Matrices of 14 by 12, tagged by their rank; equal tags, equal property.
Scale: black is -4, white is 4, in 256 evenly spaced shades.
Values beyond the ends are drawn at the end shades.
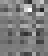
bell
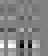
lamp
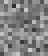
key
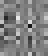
bell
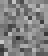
key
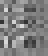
bell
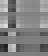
lamp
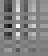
lamp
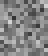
key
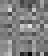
bell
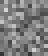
key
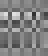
lamp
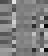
bell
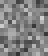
key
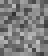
key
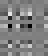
lamp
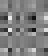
lamp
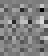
bell
